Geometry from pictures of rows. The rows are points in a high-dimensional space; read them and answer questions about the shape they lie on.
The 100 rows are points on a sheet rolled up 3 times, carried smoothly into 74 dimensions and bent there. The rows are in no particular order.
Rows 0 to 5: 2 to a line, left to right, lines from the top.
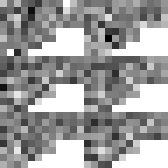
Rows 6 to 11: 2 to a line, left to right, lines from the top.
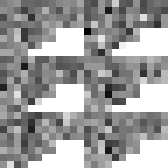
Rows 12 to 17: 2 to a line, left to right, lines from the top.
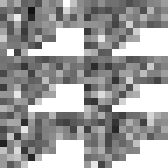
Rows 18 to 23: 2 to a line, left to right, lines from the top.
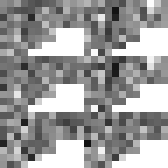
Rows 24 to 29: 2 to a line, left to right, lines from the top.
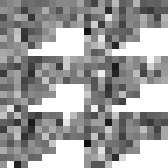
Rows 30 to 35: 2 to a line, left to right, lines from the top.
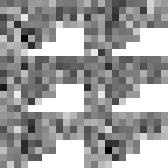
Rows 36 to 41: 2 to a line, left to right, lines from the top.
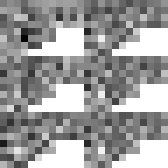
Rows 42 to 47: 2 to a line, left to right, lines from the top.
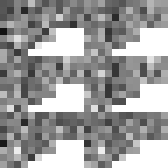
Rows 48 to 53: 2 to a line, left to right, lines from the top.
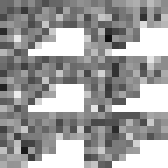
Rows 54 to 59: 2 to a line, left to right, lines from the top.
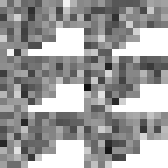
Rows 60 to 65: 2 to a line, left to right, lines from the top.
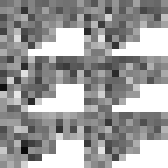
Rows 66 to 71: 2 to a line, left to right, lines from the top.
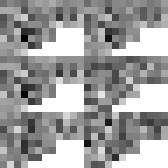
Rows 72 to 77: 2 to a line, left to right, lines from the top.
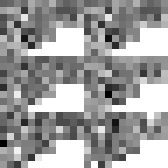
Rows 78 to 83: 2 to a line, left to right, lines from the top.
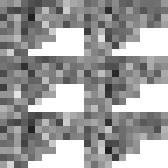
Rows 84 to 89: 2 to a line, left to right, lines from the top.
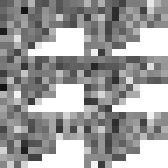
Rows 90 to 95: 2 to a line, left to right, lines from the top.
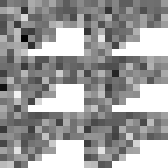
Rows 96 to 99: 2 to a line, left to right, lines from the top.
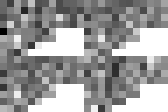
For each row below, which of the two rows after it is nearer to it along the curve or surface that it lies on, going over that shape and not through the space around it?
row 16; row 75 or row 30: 30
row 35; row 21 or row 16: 16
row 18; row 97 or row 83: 97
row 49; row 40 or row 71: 71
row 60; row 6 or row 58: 6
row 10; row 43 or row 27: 43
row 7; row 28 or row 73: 73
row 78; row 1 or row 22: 1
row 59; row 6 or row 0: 0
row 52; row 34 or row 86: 86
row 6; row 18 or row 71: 18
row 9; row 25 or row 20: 25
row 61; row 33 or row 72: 33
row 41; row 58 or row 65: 65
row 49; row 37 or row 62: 62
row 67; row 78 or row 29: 78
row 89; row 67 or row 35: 35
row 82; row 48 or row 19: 48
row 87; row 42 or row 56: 42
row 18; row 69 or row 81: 81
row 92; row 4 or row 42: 4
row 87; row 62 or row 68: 62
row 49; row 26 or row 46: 26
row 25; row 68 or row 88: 68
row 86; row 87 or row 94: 94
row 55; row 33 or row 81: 81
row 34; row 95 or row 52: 95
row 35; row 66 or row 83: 66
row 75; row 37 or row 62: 62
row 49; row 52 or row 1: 1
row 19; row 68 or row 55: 68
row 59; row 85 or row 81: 85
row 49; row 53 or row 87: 53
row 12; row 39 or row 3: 3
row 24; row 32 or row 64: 32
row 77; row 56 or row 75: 75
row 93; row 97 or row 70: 97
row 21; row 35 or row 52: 35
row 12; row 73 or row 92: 73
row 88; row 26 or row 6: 26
